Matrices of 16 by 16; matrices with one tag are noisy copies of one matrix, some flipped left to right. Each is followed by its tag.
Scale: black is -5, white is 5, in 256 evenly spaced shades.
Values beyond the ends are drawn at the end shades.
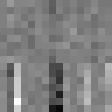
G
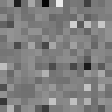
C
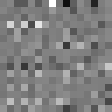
C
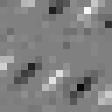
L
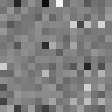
C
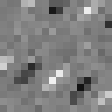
L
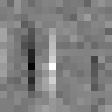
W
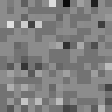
C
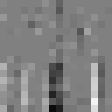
G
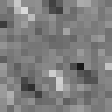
L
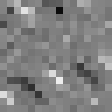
L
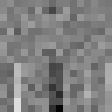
G
